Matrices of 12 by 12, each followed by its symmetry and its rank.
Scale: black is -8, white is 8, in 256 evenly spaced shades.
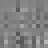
neither, rank two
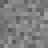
neither, full rank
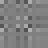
symmetric, rank one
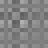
symmetric, rank one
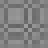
symmetric, rank one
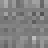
neither, rank two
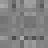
neither, rank two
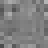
antisymmetric, rank two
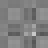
symmetric, rank one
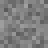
neither, full rank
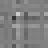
antisymmetric, rank two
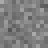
neither, full rank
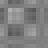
symmetric, rank one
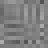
antisymmetric, rank two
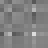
symmetric, rank one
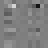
neither, rank two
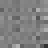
neither, rank two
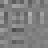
antisymmetric, rank two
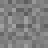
antisymmetric, rank two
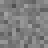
neither, full rank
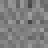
neither, rank two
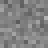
neither, full rank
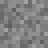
neither, full rank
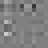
antisymmetric, rank two
